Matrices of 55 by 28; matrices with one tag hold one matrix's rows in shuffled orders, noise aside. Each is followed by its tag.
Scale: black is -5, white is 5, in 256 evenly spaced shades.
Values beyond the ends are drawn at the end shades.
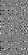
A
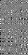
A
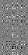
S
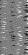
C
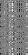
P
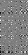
A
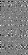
A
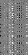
P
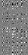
S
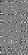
A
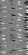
C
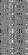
P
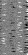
C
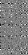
A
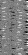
C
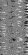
C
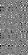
A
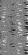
C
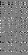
A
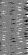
C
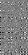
A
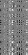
P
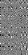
A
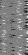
C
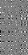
A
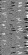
C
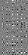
S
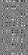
S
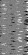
C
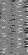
C
